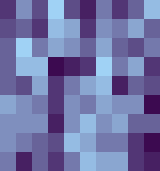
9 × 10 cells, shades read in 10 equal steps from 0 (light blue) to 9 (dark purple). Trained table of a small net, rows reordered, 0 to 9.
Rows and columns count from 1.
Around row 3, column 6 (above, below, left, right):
7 7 3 2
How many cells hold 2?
13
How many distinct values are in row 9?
6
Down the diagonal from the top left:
7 5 4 9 4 4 3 4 7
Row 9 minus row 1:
-3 5 -1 7 -2 -7 -2 -5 2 7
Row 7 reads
3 3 3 8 3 1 3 2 5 5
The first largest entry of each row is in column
6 3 9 4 8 10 4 10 2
